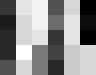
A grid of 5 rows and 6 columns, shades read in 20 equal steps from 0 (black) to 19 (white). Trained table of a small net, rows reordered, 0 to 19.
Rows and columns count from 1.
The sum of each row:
61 62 57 67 65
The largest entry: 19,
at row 4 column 2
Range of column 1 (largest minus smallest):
4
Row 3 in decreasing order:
17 17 16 4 3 0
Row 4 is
3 19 9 5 15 16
